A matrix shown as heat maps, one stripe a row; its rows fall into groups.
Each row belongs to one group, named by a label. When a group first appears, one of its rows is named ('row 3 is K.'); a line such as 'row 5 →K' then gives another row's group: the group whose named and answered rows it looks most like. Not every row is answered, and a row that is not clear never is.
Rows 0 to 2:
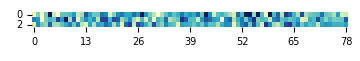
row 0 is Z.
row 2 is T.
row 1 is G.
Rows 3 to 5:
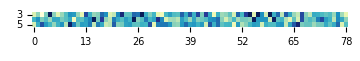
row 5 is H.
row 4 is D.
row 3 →Z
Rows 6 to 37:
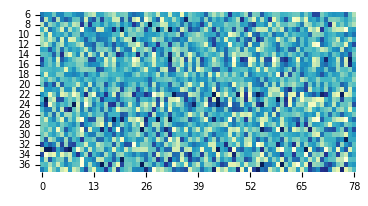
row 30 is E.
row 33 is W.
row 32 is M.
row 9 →E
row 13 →M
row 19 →Z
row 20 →W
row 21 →H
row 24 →G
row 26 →W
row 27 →E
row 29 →D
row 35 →E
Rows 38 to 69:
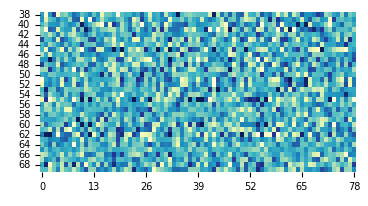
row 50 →D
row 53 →G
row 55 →Z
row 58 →D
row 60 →Z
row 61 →W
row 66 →E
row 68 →G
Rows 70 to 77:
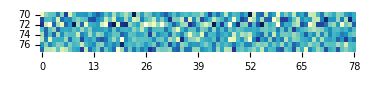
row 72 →G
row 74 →W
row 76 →E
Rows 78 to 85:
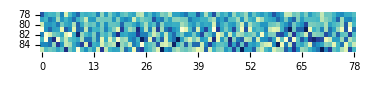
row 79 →M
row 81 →H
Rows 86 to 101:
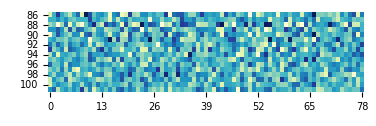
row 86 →H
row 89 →M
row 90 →H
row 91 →D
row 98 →E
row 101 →G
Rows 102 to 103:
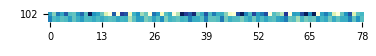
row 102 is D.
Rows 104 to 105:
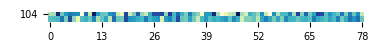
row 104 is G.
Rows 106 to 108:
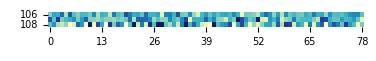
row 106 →W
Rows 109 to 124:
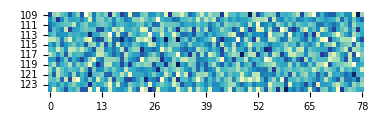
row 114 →E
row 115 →H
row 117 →T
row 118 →M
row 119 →E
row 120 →Z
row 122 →W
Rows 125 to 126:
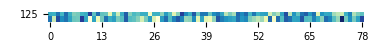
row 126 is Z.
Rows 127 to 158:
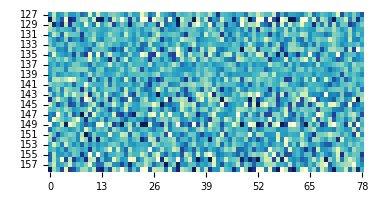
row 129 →W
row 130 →M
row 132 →M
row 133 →T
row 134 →T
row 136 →D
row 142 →G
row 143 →W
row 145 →M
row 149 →T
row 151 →H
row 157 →E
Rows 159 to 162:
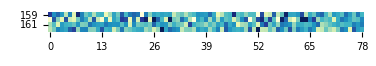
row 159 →M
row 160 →T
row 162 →M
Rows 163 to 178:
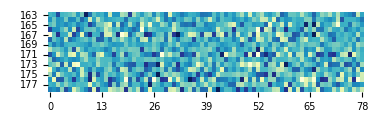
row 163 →H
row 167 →H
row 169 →T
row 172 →W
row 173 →W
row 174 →H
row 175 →Z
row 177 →D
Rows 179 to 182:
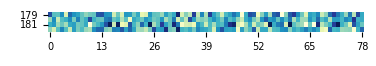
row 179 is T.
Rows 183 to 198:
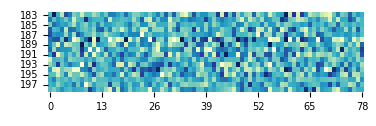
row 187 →M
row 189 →G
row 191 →G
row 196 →G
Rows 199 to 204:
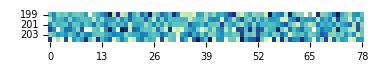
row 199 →D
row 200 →H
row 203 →T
